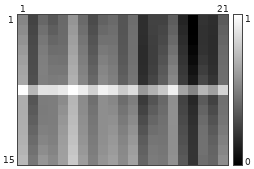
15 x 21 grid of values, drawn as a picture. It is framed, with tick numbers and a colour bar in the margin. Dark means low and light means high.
Odd lines: row 8. Ninth with the lowest average: top right. Slope: up to the bottom left.
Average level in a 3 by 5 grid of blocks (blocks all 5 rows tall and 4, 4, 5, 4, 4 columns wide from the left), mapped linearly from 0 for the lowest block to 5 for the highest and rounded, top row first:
3 3 2 1 0 | 4 5 4 3 2 | 4 5 4 3 2
